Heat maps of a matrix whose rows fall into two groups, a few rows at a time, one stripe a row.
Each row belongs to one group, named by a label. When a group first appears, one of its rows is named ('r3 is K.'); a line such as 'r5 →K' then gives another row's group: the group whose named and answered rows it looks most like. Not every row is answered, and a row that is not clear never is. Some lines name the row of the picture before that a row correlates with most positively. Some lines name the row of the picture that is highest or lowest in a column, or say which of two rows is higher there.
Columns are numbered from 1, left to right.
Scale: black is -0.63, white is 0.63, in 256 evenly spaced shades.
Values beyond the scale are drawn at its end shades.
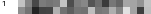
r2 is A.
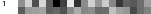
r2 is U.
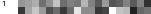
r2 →U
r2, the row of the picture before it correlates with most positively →2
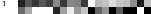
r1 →A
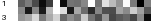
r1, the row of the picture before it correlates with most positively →1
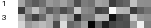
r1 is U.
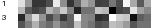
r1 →A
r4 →U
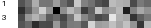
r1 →U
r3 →U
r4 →A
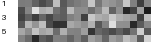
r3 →A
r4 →U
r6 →A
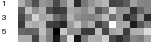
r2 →U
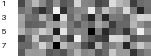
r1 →U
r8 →U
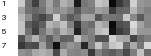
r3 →A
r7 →A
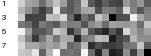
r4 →A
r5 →A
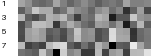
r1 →A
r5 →U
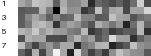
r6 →U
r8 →U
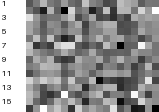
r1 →U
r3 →A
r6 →U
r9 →U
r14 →A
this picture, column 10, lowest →2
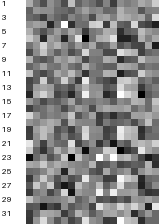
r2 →U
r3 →A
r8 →U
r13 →U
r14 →U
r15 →A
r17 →A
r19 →U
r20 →U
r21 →A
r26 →U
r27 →U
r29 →A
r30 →A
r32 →U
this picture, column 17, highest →22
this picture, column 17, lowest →14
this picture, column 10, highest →4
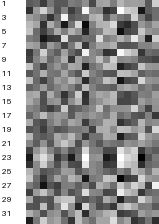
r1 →A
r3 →A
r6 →A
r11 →U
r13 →U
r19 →A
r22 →U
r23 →U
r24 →U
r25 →A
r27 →A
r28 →U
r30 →U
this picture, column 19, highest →27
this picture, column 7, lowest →23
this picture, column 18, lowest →6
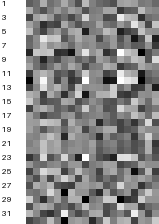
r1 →U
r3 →U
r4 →A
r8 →U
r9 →A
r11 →U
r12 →U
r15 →A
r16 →U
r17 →A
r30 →U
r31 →A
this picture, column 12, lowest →12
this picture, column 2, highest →8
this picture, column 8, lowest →23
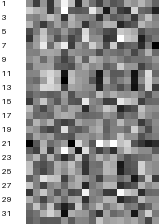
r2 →A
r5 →U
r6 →U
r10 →U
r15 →U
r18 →U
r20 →U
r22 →U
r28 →U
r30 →U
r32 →A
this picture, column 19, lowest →7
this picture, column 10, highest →2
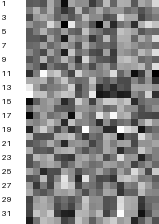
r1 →A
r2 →U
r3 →U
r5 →U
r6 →A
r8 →A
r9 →U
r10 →A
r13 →A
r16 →U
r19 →U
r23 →U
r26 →U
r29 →U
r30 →U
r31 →U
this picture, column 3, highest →11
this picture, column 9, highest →19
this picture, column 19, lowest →11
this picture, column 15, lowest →14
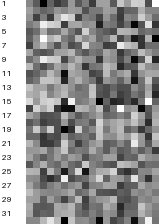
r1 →A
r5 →U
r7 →U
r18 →A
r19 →U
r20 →A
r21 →A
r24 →U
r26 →A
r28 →A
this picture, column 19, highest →1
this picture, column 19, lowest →6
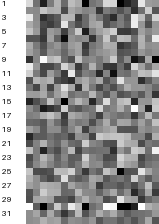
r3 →A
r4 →A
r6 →A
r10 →A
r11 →A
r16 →A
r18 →A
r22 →A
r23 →U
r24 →U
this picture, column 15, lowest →30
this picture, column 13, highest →30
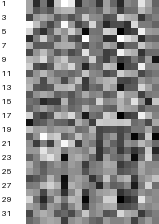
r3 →U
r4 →A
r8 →U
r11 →U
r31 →U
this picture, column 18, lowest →15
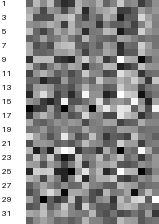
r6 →U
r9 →U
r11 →U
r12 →A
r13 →U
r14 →U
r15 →A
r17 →U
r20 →A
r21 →U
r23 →U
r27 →U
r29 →A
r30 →U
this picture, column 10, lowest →16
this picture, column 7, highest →22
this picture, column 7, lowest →25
